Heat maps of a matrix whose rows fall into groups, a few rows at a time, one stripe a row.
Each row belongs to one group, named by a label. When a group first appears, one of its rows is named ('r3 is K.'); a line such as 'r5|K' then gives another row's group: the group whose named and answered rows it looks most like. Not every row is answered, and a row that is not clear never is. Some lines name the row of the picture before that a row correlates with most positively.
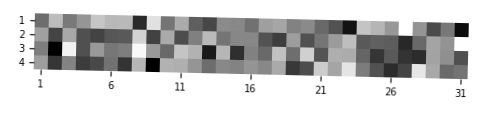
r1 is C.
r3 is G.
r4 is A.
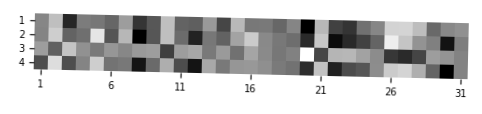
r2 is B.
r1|B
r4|B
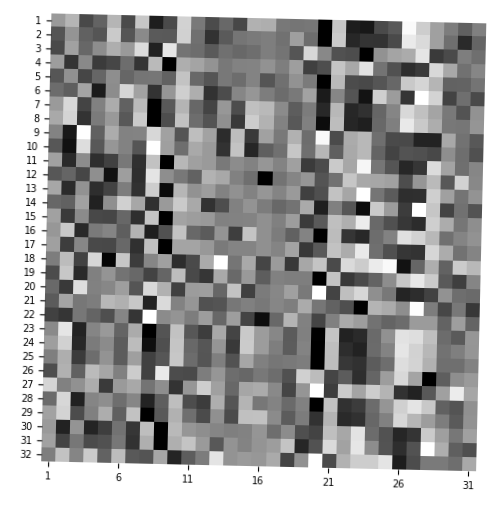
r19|B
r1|B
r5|B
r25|B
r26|C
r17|A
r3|C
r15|A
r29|B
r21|C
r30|A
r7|B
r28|B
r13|A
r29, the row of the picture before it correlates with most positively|2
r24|B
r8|B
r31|A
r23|B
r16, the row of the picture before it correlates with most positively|1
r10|G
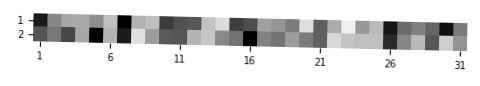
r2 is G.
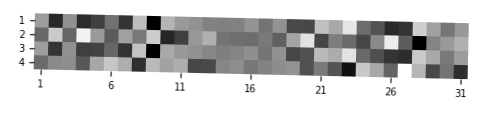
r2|C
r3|A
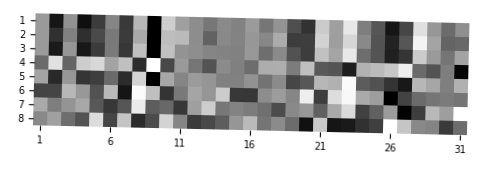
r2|A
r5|A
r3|A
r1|A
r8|B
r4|C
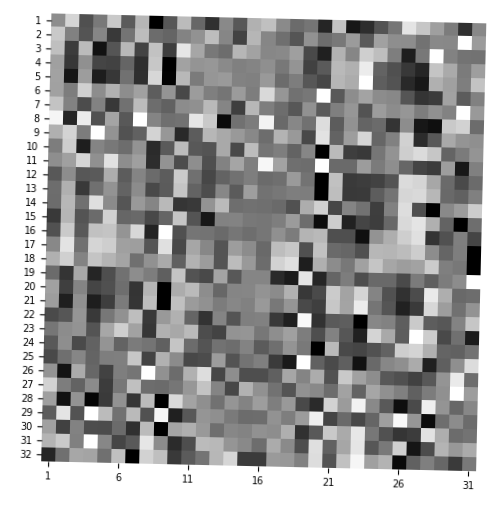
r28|A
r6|G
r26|G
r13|B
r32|G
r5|A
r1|B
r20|A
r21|A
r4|A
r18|C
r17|C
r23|C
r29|C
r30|A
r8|G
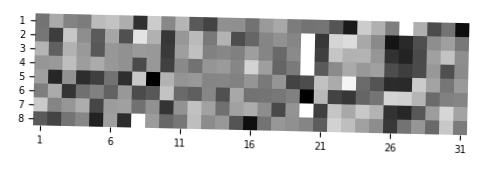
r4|G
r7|G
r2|G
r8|G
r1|C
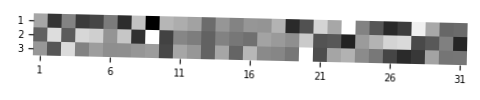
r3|G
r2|C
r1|A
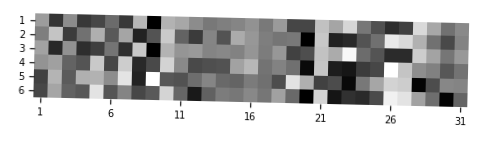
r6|B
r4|B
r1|A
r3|A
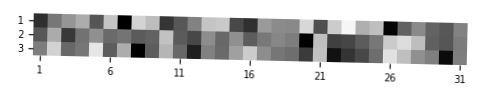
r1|G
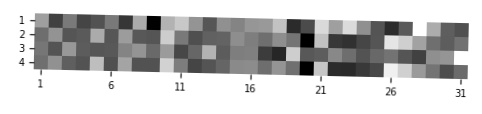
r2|B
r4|B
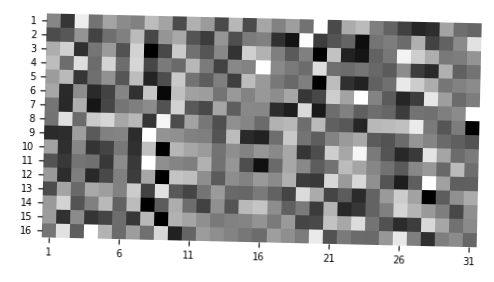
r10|A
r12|A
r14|B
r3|B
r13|C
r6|A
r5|B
